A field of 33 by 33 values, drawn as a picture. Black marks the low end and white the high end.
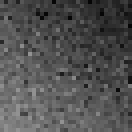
Ninth with the lowest average: top right. Slope: up to the bottom left. Average level on the scale: 30%. Stripes: none. Ninth with the highest average: bottom left. Mirror symmetry: none.
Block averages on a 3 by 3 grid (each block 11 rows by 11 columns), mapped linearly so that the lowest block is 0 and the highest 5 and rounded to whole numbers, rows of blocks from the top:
210
421
543
